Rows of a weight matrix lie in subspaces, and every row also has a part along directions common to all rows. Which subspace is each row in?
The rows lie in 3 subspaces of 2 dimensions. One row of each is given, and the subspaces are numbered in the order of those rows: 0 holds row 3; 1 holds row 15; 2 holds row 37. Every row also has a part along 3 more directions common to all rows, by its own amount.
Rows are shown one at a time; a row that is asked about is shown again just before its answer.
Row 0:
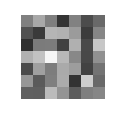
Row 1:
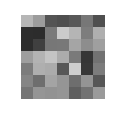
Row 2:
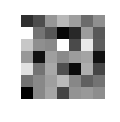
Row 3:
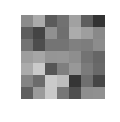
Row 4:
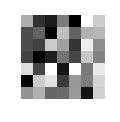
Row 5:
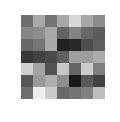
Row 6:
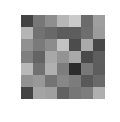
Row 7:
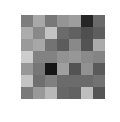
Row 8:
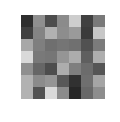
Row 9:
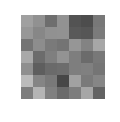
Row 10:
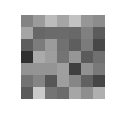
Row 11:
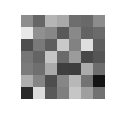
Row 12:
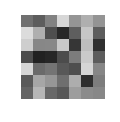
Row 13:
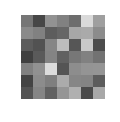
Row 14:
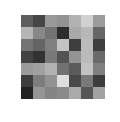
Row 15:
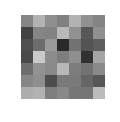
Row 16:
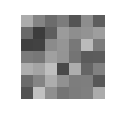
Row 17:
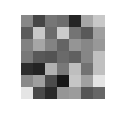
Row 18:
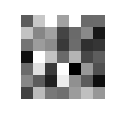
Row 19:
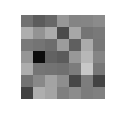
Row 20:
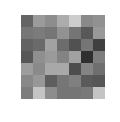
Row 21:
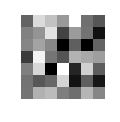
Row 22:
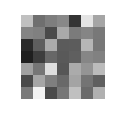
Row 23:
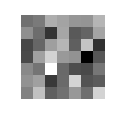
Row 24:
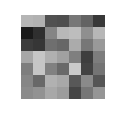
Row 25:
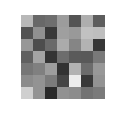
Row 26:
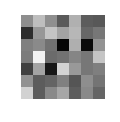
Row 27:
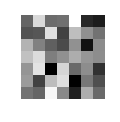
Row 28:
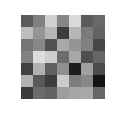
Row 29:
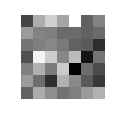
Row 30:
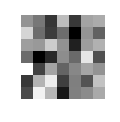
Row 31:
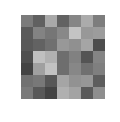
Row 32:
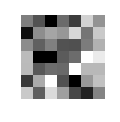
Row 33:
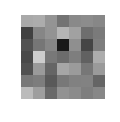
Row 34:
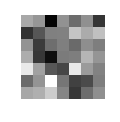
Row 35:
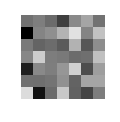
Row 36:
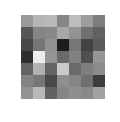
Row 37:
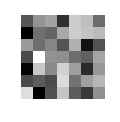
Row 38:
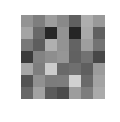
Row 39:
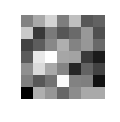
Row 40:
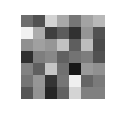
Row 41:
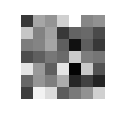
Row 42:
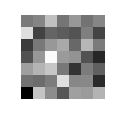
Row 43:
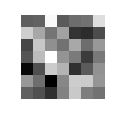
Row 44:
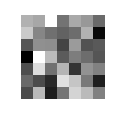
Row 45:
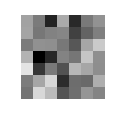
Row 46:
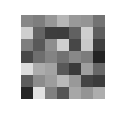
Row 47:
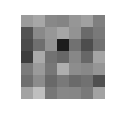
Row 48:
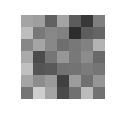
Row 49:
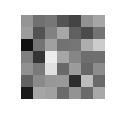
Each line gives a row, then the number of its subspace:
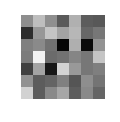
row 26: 1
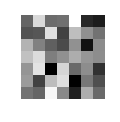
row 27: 0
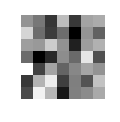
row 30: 2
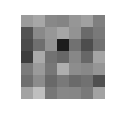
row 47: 1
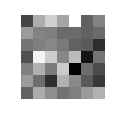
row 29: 1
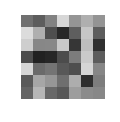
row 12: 0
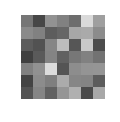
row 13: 2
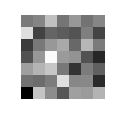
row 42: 0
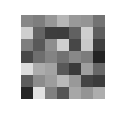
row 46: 0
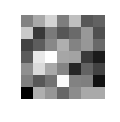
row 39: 0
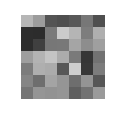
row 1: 0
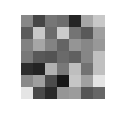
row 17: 0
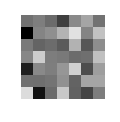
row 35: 2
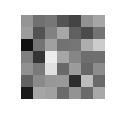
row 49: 0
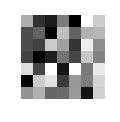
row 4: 2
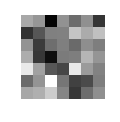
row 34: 0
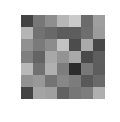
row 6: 1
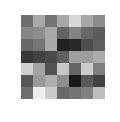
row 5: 1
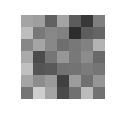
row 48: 2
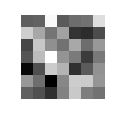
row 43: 0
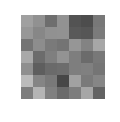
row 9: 2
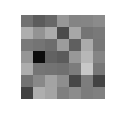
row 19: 2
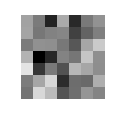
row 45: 2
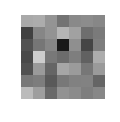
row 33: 1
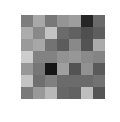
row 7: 2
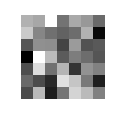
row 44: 1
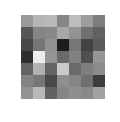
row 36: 1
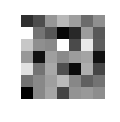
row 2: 1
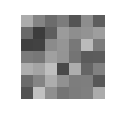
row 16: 0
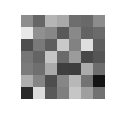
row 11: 2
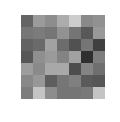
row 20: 1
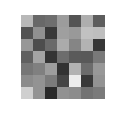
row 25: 0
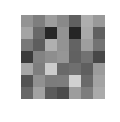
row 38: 2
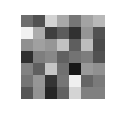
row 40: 0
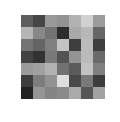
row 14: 2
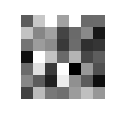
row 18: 1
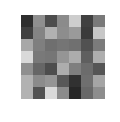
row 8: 1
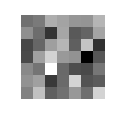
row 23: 1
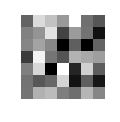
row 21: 1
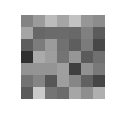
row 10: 1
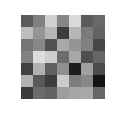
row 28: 2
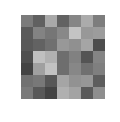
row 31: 2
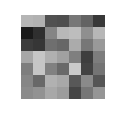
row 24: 0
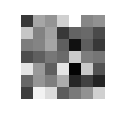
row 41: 1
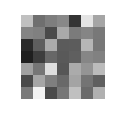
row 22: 1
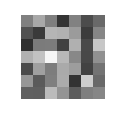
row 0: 0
